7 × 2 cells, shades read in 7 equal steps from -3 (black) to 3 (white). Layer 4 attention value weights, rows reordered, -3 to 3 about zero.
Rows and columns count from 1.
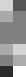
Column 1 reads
2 1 0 0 1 0 -2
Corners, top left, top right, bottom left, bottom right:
2 -1 -2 3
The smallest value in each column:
-2 -1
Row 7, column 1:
-2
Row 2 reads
1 0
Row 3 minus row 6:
0 -1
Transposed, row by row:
2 1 0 0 1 0 -2 | -1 0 0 0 2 1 3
